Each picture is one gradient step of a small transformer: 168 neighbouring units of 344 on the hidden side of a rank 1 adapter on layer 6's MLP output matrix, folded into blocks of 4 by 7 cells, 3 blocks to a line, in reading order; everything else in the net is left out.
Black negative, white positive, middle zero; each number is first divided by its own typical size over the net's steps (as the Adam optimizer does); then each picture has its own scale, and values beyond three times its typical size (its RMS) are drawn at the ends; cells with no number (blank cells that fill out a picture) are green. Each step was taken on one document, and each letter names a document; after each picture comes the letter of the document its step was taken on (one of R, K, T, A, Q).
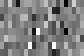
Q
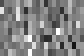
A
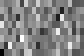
A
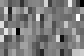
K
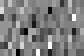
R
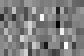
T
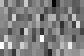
R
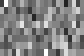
Q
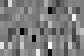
R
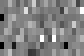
T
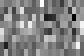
Q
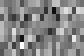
A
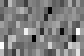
R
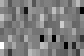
T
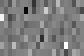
T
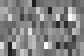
A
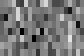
R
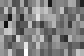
K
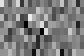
K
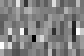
R
